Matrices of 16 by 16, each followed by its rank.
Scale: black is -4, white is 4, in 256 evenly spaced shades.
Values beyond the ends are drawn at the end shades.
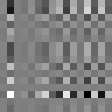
one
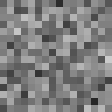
full rank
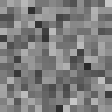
full rank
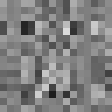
three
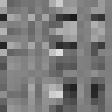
two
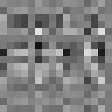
two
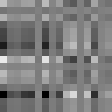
one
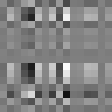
one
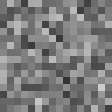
full rank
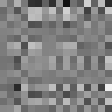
two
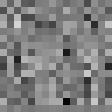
three
